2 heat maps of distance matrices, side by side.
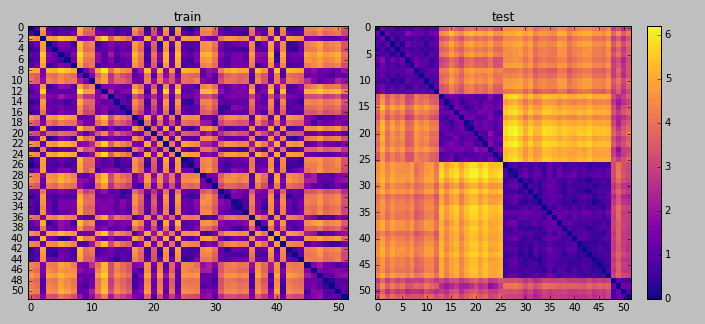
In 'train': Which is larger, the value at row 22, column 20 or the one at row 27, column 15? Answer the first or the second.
the first
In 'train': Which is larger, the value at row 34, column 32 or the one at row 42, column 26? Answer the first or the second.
the first
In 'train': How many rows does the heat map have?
52
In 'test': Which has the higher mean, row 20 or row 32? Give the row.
20
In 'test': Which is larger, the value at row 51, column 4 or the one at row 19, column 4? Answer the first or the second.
the second
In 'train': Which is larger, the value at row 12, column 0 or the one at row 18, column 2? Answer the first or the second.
the second
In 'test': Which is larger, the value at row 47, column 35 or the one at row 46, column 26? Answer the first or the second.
the first
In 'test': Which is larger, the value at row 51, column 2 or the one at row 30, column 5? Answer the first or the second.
the second
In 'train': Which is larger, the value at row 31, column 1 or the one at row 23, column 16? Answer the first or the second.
the first
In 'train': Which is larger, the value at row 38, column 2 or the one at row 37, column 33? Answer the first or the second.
the first
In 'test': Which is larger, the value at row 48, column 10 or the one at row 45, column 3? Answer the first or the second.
the second
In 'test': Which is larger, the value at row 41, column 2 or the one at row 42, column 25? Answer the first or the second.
the second
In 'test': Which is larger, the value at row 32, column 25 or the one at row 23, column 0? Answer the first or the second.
the first
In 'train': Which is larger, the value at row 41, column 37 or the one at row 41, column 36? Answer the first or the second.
the first
